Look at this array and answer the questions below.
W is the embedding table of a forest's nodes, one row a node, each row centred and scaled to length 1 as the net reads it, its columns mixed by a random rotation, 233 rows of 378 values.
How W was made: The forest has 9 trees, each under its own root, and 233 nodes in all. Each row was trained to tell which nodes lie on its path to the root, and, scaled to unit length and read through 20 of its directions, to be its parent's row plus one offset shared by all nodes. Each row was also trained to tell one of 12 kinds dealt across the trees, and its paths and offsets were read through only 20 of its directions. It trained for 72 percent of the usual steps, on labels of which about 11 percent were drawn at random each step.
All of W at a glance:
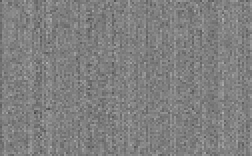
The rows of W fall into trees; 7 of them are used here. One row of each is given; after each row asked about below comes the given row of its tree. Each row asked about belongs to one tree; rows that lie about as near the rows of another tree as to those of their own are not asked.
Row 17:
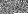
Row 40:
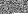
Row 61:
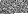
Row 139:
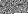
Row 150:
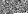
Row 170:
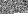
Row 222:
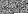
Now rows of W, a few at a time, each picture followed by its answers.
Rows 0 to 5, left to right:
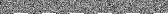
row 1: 170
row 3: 40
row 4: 17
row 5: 150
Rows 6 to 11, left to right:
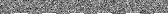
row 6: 40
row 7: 40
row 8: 139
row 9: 17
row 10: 170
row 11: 61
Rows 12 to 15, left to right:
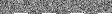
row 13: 61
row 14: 170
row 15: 170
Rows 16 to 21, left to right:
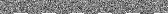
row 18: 150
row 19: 61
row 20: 150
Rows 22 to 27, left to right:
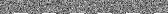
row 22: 40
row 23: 139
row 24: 139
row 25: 40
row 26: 61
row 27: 139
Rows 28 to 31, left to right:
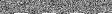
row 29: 170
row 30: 17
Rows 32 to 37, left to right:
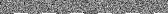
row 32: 139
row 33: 40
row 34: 170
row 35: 139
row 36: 40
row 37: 17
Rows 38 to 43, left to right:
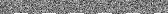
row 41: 170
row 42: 170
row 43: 139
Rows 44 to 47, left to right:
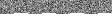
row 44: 40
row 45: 170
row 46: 170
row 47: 139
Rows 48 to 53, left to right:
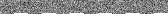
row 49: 139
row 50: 17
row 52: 40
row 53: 170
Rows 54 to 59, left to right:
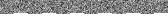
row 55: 139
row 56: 139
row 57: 17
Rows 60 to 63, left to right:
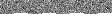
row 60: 150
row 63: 150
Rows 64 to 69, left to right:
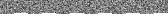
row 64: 17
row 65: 40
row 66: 150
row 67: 139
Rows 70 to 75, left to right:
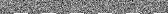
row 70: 150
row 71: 40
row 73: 61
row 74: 17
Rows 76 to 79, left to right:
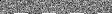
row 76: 17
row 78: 40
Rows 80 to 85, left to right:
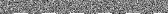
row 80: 40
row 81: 150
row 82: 150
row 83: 17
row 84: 150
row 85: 17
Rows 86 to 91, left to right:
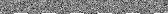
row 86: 170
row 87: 222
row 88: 139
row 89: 150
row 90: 222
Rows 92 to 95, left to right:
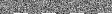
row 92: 40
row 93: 17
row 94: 139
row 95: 139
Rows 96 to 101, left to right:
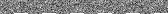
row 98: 139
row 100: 170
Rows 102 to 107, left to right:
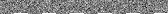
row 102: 40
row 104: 222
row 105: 150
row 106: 17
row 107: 139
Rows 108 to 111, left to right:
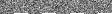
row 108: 139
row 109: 139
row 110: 139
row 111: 150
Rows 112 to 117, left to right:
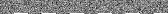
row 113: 139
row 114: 139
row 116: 40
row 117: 222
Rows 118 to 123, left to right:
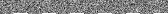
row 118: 40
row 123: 139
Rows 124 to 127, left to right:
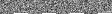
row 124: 40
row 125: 40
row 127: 170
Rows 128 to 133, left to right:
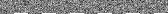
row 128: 170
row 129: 150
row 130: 40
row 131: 150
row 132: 40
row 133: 17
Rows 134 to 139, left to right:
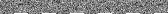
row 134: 139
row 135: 139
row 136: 17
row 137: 150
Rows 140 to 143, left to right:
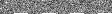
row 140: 222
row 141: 170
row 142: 170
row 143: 139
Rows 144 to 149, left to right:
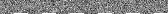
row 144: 40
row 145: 170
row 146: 40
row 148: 139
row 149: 61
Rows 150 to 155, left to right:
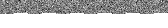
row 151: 150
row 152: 61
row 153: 222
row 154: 40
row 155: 139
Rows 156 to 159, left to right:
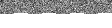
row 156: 170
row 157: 139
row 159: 170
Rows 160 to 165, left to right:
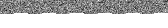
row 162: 40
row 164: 150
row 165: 170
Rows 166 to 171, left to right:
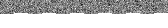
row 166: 17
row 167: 170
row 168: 40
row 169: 170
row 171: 150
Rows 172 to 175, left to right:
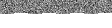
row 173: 61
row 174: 17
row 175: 139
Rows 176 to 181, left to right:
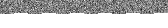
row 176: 170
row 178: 150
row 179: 150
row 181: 17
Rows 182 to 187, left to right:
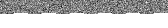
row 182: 150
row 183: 150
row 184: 139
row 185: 40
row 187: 222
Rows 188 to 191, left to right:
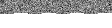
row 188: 139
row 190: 170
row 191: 40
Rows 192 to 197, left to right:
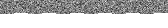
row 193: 150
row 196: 40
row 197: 139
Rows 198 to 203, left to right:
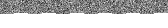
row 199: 40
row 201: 139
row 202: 170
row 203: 17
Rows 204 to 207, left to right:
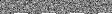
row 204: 40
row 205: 40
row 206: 40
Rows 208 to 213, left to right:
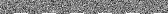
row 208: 150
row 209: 170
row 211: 17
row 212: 17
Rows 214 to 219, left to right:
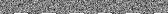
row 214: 139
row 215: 40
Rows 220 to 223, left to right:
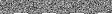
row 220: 40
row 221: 139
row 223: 40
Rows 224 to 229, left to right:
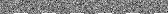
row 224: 139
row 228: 170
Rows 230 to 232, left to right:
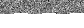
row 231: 17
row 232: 40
